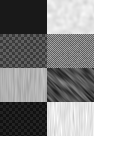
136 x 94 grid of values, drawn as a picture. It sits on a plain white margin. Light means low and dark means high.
It is made of 4 by 2 panels. Panel 1,1: very high, flat. Panel 1,2: very low, blotchy, faint in contrast. Panel 2,1: high, checkered. Panel 2,2: middling, checkered, strong in contrast. Panel 3,1: low, streaked downward, faint in contrast. Panel 3,2: high, slanting down to the right. Panel 4,1: very high, checkered, faint in contrast. Panel 4,2: very low, streaked downward, faint in contrast.
